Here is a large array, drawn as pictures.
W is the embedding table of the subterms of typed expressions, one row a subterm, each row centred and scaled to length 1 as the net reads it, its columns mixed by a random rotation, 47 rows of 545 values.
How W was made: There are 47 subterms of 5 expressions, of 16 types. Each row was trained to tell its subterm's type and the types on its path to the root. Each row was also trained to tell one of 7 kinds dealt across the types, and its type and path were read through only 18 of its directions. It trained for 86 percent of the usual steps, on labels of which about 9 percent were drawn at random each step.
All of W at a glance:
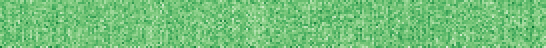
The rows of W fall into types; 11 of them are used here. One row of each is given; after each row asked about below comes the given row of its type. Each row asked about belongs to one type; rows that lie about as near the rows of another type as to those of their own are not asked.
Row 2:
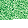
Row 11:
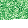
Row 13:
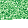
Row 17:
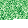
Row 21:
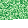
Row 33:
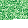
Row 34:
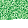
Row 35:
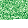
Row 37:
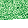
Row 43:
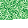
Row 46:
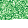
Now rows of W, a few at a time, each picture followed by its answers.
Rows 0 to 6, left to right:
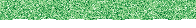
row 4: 43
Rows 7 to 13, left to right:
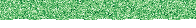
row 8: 35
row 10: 21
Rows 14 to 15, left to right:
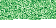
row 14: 17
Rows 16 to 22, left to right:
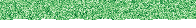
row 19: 21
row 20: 21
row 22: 11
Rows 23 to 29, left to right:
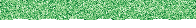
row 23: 17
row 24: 46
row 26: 33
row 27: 17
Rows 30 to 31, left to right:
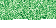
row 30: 37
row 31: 21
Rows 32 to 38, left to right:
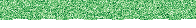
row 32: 37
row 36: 13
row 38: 37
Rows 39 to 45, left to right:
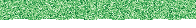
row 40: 17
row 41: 13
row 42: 11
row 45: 33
